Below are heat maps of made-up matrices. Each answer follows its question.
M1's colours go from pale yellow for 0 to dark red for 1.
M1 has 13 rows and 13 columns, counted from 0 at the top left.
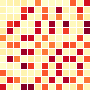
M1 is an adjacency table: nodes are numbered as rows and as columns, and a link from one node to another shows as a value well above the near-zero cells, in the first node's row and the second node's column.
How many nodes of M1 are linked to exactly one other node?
0
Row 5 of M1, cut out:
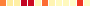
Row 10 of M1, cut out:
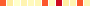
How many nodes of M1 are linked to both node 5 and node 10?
3
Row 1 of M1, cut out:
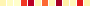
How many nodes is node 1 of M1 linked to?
5
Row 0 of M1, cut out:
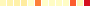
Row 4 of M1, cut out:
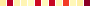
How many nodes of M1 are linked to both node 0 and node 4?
2
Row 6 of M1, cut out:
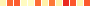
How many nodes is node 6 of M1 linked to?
7
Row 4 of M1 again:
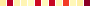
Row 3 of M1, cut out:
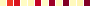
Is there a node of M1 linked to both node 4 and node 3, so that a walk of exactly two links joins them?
yes
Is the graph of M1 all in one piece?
yes
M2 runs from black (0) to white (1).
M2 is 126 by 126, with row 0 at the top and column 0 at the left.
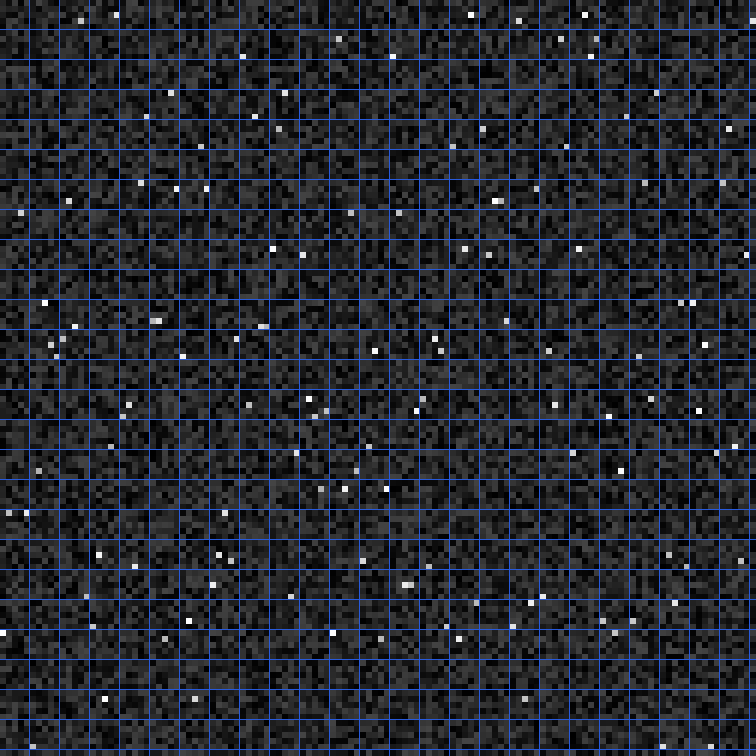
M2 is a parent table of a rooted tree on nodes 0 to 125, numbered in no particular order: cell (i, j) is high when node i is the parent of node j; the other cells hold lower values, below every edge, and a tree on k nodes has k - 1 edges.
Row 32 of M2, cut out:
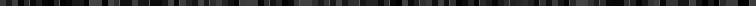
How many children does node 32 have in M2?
0
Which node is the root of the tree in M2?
2
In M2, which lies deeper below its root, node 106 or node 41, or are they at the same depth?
the same depth
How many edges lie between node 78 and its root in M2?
1
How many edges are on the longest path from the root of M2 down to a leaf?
5
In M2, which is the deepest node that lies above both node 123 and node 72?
6
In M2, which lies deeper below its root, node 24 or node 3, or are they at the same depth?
node 3
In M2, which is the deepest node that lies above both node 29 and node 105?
103
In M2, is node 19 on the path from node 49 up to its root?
yes
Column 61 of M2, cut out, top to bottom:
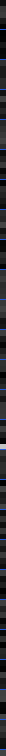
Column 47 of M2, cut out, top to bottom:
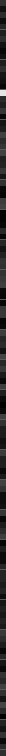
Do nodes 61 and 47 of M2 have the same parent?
no
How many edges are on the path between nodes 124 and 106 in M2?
6
